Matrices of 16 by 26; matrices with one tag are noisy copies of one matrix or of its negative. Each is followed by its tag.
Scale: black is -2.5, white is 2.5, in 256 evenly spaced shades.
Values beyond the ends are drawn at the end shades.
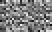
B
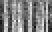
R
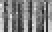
R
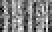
R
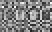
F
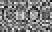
F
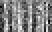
R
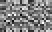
B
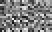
B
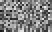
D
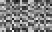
B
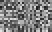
D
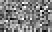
D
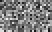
D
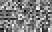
D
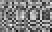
F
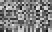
D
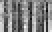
R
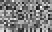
D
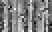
R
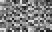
B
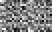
B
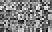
D
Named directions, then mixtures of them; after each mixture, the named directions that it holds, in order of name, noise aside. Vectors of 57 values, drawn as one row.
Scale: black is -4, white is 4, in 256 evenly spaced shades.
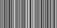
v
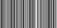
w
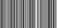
w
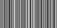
v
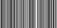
w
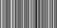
w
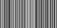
v, w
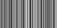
v, w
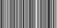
w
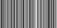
w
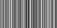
v, w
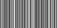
v, w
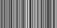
v, w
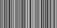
v
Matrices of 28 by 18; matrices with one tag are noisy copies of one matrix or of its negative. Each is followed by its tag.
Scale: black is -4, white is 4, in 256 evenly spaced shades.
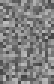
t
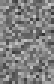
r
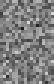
r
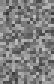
r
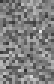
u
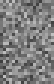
u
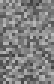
u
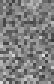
u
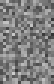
t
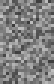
r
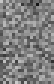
u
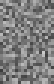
t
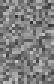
r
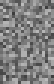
t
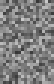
r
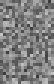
t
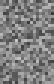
r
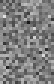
u
